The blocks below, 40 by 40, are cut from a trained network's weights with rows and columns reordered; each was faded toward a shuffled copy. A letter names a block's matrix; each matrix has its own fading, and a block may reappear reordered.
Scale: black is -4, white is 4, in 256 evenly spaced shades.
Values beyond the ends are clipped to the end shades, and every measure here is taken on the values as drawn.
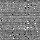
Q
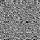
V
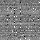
Q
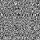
V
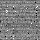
Q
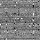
Q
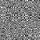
V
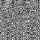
V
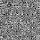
V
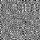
V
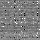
Q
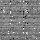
Q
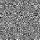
V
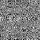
V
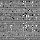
Q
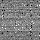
Q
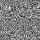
V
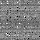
Q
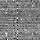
Q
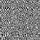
V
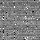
Q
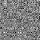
V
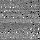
Q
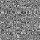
V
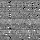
Q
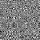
V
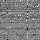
Q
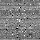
Q
